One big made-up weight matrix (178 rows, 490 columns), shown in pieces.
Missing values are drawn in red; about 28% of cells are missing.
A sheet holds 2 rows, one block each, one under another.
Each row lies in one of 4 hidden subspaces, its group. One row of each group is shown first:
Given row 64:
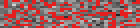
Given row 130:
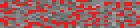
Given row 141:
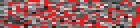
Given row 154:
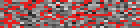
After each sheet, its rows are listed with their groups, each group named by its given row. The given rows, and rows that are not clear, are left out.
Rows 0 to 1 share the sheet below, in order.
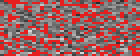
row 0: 154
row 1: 154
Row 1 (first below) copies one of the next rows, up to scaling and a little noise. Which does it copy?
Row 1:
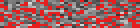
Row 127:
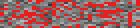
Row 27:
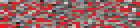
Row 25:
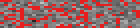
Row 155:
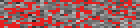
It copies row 25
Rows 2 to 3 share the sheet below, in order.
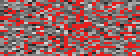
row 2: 154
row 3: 154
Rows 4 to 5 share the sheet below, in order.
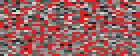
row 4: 64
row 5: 64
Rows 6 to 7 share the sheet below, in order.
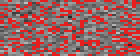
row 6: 64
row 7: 154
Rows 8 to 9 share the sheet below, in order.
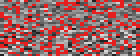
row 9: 64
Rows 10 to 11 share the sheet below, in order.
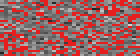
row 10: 130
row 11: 130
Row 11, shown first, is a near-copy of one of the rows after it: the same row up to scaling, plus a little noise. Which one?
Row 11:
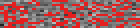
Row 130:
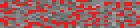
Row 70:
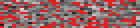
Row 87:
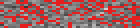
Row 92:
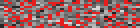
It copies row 70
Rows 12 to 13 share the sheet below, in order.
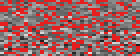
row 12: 64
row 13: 130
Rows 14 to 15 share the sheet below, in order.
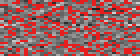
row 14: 130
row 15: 64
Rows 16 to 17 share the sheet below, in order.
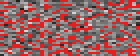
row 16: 130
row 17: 64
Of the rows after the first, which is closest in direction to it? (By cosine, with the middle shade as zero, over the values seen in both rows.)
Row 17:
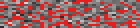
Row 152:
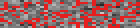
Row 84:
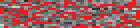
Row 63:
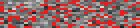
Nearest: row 84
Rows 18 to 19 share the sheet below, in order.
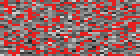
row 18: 64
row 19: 154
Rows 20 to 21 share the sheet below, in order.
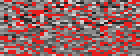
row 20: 154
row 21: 141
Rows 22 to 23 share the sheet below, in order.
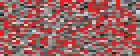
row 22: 141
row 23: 64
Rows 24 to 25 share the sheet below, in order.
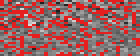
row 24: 154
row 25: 154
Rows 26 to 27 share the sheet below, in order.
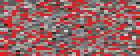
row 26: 130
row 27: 154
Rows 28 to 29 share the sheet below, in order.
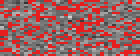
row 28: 64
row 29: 141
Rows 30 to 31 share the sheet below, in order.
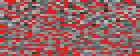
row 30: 154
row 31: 154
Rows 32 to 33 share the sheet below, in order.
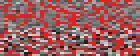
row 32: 154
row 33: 141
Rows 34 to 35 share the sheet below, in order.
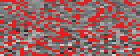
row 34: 141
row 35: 64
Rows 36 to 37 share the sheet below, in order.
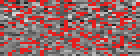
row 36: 64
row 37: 130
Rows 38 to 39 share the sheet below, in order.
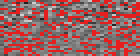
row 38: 64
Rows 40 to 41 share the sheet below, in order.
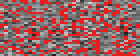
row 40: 141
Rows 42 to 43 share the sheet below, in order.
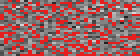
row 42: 130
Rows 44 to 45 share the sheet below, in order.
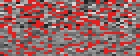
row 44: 154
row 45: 64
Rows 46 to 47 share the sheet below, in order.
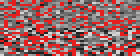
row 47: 154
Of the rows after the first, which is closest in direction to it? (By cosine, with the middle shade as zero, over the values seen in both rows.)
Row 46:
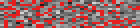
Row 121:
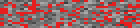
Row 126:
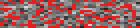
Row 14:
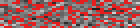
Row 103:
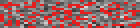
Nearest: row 14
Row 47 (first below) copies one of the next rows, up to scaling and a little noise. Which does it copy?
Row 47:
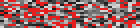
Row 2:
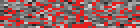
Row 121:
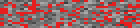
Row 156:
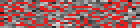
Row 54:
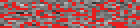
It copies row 2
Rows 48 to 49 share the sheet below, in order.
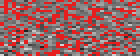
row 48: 130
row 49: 64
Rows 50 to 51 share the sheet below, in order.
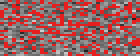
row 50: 154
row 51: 154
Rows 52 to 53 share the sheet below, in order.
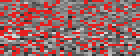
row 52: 64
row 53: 141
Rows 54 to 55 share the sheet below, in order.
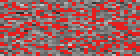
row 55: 64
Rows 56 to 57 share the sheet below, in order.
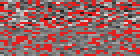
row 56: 154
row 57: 64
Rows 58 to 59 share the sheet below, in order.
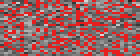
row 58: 154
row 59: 141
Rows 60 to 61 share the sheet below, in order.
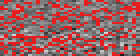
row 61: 141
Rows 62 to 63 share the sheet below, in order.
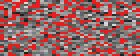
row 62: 64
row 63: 141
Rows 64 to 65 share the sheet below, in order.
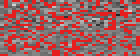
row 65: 64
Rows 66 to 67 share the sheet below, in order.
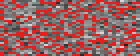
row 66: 154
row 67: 130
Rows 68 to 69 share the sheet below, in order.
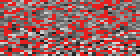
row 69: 130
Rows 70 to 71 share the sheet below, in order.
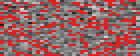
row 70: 130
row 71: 130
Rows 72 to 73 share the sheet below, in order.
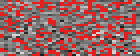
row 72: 141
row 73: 130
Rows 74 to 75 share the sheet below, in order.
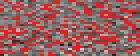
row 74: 130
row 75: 64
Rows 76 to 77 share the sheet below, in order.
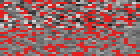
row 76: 154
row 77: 154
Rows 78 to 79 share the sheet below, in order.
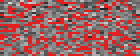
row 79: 130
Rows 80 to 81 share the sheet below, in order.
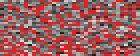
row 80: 141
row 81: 154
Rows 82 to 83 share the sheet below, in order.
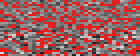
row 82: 154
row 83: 130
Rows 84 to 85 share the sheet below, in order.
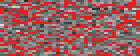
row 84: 130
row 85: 154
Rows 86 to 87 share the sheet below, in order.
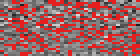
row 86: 154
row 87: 130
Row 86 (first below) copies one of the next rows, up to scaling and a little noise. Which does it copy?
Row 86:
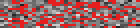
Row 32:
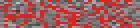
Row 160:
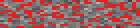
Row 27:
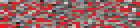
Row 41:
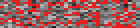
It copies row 160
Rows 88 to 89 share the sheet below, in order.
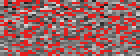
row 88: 141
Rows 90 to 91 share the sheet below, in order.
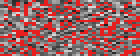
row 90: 64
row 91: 64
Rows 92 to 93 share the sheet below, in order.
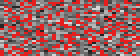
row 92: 130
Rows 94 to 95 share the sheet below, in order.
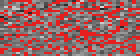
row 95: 141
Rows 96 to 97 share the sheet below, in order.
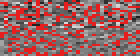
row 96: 154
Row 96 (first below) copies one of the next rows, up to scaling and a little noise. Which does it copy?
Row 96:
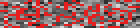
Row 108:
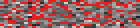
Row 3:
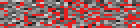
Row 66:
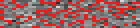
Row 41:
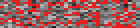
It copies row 108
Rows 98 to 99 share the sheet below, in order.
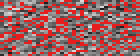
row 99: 154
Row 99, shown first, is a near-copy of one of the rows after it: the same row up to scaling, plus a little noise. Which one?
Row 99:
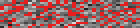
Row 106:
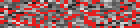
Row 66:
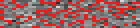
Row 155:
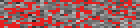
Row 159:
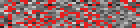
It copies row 159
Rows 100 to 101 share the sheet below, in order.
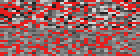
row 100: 64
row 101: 154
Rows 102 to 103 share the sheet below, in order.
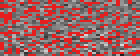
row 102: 141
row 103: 141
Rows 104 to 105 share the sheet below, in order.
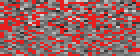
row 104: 154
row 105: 154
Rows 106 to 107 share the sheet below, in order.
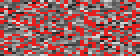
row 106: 154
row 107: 130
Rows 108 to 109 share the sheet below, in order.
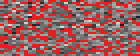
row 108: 154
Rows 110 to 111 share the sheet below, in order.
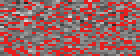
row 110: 64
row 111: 154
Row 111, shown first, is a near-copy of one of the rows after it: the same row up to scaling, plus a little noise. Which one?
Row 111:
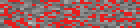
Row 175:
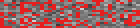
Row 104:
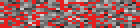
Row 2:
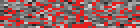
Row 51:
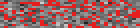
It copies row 104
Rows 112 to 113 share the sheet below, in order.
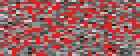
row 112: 64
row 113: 154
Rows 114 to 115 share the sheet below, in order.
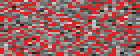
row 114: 130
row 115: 154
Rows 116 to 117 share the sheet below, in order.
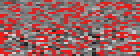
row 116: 130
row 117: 130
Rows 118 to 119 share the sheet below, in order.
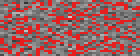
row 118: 64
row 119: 64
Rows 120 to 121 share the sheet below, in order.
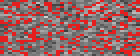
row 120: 130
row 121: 154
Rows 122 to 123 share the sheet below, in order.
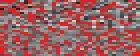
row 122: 141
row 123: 64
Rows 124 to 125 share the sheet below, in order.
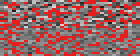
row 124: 64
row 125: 154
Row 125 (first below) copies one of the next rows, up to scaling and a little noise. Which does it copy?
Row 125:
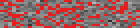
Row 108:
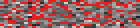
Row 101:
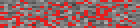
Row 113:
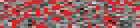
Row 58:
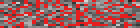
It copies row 113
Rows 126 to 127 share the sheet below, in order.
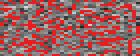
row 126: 130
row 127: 154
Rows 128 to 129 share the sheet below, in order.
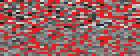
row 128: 154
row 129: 64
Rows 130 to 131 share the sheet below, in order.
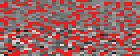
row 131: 64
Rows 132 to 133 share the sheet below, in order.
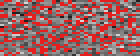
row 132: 64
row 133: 130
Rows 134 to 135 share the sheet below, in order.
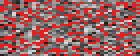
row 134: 64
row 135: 154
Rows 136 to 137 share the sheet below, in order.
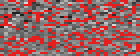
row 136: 64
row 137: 154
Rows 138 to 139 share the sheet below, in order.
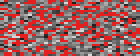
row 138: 154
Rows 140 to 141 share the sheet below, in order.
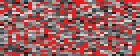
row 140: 64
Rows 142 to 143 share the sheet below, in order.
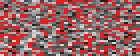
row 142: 154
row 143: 64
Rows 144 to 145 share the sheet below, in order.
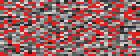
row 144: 141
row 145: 141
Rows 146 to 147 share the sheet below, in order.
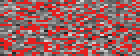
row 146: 141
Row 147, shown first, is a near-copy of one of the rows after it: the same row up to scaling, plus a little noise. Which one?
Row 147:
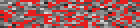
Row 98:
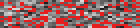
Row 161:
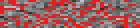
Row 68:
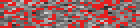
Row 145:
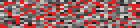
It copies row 68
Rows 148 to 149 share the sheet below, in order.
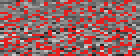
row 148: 130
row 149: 141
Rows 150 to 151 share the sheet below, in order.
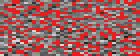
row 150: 64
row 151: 64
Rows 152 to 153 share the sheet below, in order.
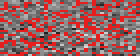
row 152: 130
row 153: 141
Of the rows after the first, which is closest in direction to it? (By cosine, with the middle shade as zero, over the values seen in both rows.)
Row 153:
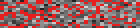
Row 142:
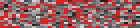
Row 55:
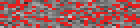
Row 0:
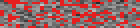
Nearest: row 0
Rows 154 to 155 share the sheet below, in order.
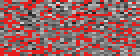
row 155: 154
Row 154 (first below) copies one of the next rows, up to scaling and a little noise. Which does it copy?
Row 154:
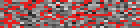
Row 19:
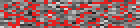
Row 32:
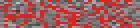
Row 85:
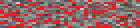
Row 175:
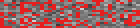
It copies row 19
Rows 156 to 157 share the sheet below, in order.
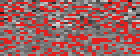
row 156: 154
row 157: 154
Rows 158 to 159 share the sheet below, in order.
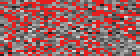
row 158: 130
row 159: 154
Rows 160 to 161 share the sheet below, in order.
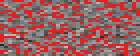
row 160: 154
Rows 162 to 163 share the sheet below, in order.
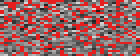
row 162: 141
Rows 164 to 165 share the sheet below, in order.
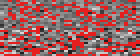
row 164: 130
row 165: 154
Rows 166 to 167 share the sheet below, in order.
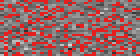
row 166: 130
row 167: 64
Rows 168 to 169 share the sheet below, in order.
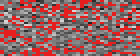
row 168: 141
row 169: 64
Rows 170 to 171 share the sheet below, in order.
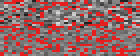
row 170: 154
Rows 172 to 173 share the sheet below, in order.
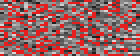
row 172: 130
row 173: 130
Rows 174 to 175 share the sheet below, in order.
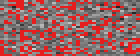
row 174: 130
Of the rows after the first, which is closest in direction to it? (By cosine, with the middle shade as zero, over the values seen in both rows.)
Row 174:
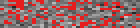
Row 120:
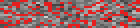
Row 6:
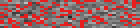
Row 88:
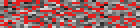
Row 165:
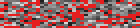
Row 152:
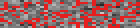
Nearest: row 152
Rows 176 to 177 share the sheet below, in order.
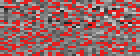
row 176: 130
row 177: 130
